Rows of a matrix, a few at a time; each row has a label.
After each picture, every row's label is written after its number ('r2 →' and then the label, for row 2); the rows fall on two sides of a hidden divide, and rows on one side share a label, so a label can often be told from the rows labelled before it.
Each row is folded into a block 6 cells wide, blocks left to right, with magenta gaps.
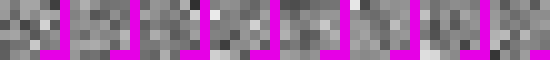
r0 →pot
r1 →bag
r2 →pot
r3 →pot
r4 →pot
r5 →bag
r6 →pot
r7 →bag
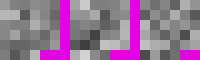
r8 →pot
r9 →pot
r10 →bag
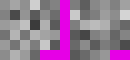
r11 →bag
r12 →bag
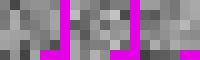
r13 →bag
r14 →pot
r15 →bag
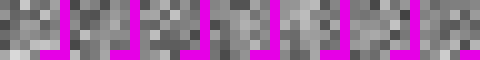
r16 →pot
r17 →pot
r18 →pot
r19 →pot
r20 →bag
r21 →bag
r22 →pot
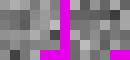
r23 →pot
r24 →bag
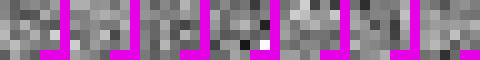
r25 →bag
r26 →bag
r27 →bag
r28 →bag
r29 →pot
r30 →bag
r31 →bag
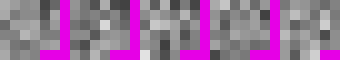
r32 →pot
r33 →pot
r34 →pot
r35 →bag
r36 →pot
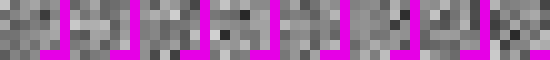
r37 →bag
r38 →bag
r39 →pot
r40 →bag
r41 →bag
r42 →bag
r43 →pot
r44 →pot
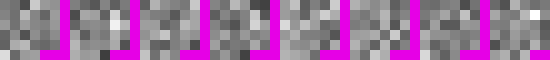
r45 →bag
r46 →pot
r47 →pot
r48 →pot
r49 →bag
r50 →pot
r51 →pot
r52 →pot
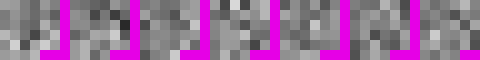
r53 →pot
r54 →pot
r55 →bag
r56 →bag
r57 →pot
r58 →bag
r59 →bag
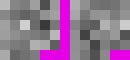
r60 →bag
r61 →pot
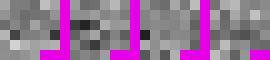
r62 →bag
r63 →pot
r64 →bag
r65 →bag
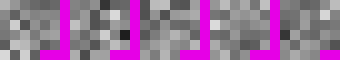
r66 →pot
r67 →pot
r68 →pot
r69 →bag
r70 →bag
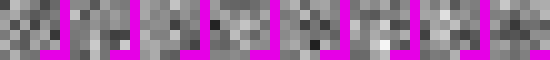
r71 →pot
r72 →bag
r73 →bag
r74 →pot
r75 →bag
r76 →bag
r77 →bag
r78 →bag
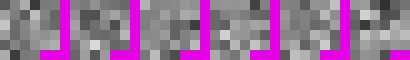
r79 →pot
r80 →bag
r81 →bag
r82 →pot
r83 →bag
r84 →pot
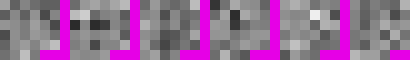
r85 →pot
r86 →pot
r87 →bag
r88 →pot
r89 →bag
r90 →pot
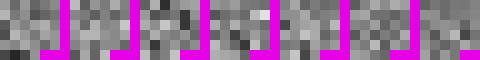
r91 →bag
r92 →bag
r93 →bag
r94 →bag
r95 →pot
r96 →bag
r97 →pot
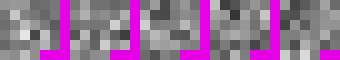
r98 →pot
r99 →pot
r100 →bag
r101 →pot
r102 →pot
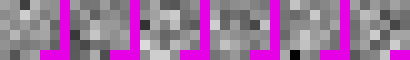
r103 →bag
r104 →pot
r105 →pot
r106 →bag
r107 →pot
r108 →bag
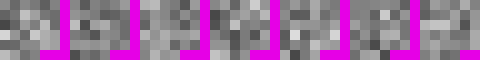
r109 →pot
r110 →bag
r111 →bag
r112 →bag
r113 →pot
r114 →pot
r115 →bag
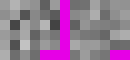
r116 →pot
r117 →bag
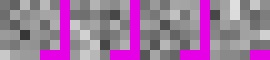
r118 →pot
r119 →bag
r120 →bag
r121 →bag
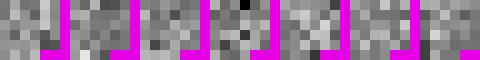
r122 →bag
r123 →pot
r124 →pot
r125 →pot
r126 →pot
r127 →bag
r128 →bag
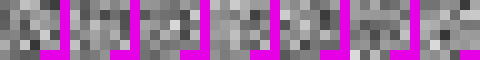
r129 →pot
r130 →bag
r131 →bag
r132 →bag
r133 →bag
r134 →pot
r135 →bag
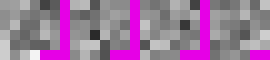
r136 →pot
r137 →bag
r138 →bag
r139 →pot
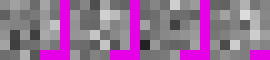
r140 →pot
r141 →pot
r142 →bag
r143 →pot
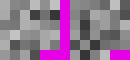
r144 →bag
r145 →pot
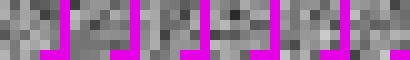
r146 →pot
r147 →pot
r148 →pot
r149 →bag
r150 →pot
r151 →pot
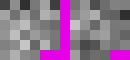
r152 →bag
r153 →pot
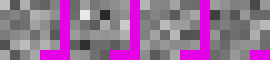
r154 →pot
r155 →pot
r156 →bag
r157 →pot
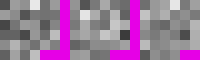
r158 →bag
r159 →pot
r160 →bag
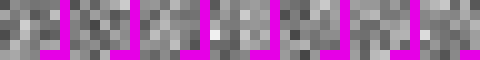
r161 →bag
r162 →bag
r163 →bag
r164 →pot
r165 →bag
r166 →pot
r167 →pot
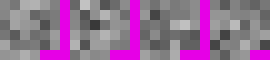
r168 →bag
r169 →pot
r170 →pot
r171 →pot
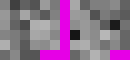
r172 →pot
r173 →bag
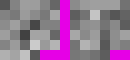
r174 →pot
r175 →bag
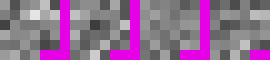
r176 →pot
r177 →pot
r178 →pot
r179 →pot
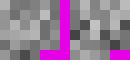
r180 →bag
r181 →bag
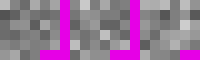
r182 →bag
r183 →bag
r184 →pot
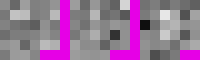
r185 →pot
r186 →bag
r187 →pot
